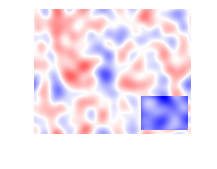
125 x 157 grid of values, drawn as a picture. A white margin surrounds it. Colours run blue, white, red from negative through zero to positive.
The bottom right is the ninth with the lowest average. An odd patch, lower than its surroundings, sits in the bottom right. The bottom right is the roughest part. Neither half mirrors the other.
